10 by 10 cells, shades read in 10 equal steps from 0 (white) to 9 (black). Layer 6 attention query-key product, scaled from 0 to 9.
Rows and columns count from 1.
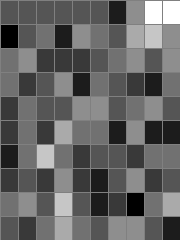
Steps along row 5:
down up same down same up down down up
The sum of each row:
48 52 55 61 53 60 56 62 55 54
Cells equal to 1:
0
